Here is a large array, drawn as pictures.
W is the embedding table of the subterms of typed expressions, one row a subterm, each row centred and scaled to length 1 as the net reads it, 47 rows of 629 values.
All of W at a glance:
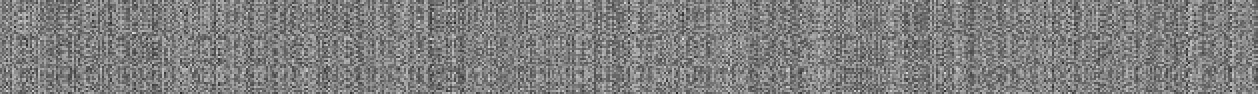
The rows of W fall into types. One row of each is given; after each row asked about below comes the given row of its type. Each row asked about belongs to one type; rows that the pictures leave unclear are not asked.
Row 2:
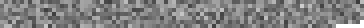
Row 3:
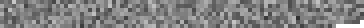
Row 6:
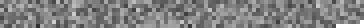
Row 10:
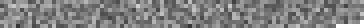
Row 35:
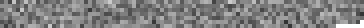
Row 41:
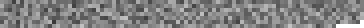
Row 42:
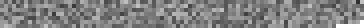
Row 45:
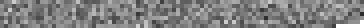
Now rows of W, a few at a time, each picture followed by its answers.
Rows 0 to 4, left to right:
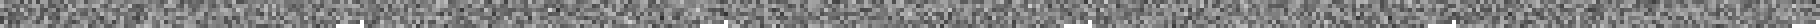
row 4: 6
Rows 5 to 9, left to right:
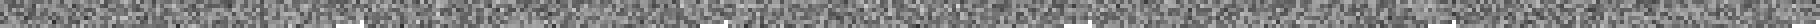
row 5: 42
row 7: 10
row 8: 6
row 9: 6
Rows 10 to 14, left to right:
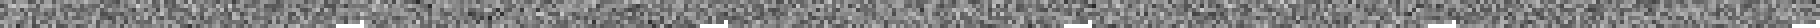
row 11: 2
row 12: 3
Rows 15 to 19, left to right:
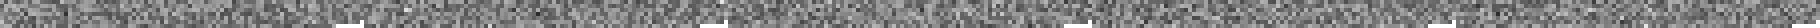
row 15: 2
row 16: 10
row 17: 3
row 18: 41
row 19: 41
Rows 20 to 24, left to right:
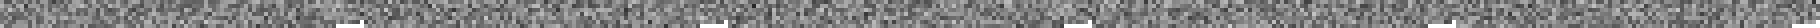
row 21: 42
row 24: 42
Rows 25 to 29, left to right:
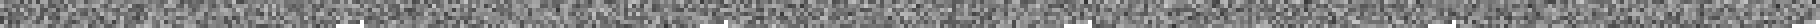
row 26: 3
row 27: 42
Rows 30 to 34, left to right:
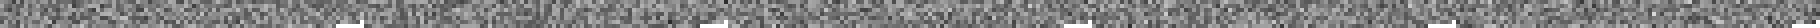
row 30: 41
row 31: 45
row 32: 2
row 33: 6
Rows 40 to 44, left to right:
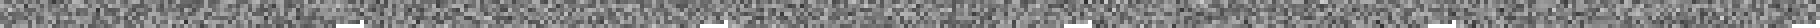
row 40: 6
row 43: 35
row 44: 2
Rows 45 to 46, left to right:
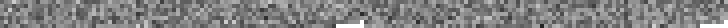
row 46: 42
